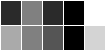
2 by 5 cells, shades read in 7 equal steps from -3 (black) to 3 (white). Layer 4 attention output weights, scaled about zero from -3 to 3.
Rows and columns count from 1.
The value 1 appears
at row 2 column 1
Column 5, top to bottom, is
3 2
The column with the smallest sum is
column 4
